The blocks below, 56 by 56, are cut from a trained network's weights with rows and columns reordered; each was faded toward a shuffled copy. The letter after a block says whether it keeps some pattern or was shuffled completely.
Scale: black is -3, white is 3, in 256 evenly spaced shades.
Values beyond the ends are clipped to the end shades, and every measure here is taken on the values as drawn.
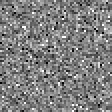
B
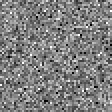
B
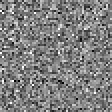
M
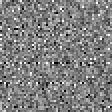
M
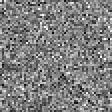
B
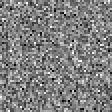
B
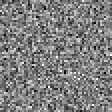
M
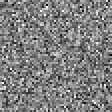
B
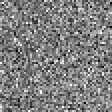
B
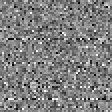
M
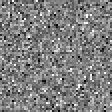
B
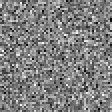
B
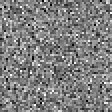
B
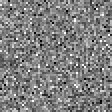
B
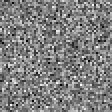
B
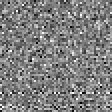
M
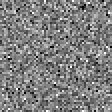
B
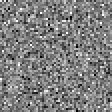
B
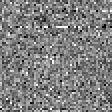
M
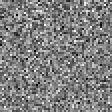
B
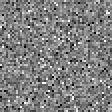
B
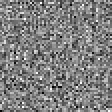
M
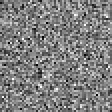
B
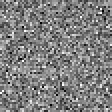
B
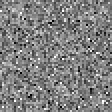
B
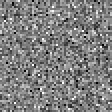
B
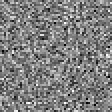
M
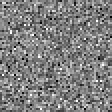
B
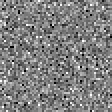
B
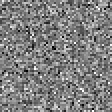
B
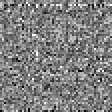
M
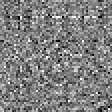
M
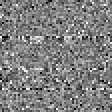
M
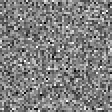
B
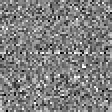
M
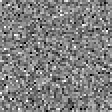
B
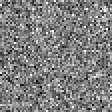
B
